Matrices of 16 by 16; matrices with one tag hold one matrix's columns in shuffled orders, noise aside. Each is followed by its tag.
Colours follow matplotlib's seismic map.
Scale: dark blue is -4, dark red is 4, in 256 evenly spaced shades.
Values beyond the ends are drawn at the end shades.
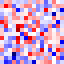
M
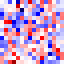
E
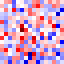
M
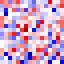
M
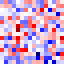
M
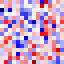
E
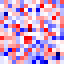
M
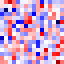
E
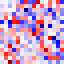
E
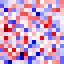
M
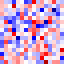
E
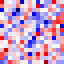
E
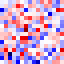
M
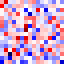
M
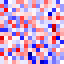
M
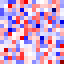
E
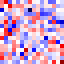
E
